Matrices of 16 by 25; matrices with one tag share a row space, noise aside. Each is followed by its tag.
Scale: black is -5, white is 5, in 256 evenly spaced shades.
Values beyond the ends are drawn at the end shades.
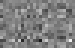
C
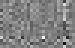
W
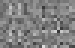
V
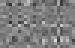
V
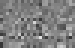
C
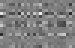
C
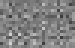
V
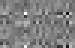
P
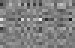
C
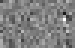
W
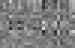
V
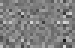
W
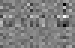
W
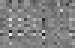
V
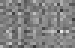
V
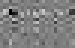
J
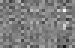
W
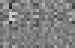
J
